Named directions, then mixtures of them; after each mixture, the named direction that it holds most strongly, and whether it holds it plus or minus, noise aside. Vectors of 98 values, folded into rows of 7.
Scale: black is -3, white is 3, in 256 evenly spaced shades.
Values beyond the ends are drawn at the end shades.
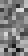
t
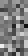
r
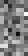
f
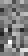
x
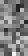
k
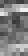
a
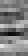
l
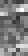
a, plus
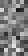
t, minus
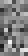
x, plus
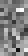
t, plus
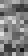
a, minus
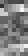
a, plus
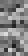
t, plus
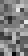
k, minus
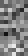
t, minus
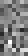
x, plus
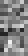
x, plus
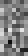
x, minus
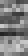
l, plus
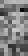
a, minus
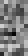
l, plus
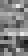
l, minus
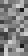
t, minus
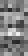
l, minus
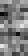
l, plus
